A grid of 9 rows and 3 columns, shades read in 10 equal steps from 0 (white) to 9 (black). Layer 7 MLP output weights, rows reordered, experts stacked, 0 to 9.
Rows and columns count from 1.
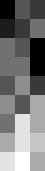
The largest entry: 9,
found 3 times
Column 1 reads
9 8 5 5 6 4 5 3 1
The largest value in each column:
9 7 9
